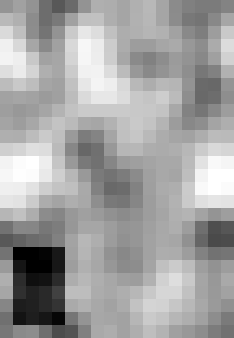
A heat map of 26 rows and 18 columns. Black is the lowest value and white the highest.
The bottom middle is the calmest part. The bottom left is the ninth with the lowest average. In the bottom left lies a patch that is lower than the rest. The bottom left is the roughest part.
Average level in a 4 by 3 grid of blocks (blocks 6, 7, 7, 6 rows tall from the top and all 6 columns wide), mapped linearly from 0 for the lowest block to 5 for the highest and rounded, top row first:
453 / 554 / 434 / 044
